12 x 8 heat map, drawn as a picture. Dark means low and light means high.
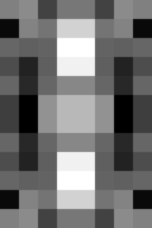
Slope: none. Calmest part: centre. Mirror symmetry: left to right and top to bottom. Grain: streaks running down.
